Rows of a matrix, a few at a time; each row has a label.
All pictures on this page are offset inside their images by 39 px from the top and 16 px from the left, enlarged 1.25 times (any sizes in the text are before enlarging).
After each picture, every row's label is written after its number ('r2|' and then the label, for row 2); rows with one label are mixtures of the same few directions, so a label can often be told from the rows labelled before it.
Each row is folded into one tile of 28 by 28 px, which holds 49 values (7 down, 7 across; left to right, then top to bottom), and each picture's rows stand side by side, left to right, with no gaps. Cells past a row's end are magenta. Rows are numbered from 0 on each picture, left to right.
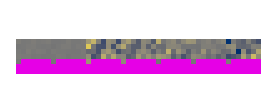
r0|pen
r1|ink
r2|ink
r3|ink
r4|pen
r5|pen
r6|pen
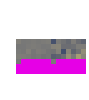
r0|pen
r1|pen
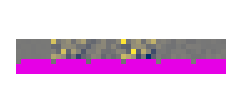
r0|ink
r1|pen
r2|ink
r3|pen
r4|ink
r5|pen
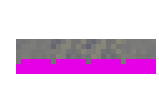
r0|ink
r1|ink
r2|ink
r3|pen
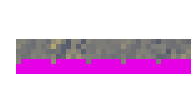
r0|ink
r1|ink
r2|pen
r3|ink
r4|pen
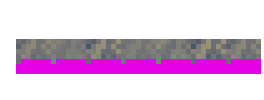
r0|ink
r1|ink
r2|ink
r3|ink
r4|ink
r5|ink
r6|ink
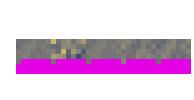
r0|ink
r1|pen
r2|ink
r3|ink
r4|ink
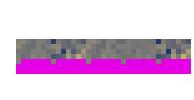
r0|ink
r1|pen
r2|ink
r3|pen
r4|pen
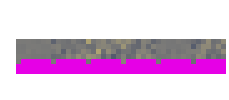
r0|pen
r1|pen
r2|pen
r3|ink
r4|pen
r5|ink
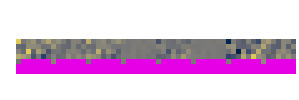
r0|pen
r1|ink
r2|pen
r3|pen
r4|pen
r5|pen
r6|pen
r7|ink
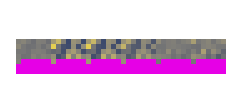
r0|ink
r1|ink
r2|ink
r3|ink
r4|pen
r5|pen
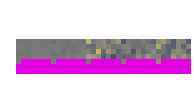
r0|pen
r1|pen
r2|pen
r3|pen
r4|ink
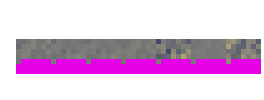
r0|ink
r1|pen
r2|pen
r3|ink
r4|pen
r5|ink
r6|ink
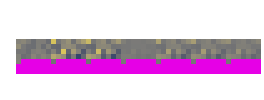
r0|ink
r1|pen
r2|pen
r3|pen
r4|pen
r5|pen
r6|pen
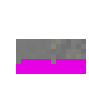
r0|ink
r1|ink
